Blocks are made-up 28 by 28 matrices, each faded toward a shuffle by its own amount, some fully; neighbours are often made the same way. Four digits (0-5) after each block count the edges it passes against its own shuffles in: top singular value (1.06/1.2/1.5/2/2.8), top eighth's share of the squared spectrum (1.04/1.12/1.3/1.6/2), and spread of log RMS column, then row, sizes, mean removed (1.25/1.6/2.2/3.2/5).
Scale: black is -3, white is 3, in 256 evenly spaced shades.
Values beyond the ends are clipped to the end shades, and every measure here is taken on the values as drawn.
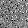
1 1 0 0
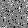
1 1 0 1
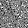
0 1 0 0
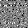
2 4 0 2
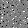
0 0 0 0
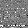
3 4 0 2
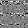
3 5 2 3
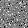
0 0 0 0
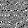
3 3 0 1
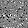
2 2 0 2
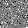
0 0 0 0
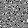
2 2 0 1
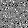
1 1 0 0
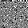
2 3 0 1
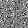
0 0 0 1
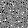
0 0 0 0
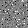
0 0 0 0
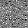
3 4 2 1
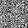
2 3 1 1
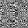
3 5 3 2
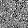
2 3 0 1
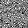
2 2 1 0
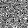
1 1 0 0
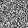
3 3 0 1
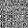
3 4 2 1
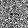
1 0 0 0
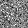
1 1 0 0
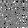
3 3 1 1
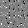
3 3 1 0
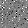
2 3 1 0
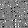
2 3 1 1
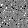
0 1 0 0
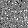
1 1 0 0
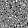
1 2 0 0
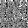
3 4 2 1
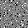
2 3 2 0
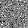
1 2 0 0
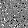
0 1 0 1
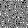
2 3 1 0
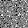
2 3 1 1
